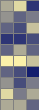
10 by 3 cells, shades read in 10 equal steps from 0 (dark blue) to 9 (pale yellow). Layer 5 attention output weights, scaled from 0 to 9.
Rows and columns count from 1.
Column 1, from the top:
6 5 3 1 3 9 3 5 8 6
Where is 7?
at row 3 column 3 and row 6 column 3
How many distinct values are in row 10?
2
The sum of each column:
49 43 37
